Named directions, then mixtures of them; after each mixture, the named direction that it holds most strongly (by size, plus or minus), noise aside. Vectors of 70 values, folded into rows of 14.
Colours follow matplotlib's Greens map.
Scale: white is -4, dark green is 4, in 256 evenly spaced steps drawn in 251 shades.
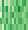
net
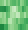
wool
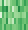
net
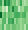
net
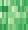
wool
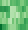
wool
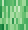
net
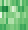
wool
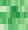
wool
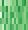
net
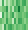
net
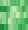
wool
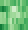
wool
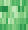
wool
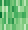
net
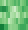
wool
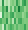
net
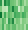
net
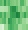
wool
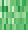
net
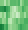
wool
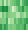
wool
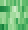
wool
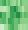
wool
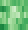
wool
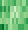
wool
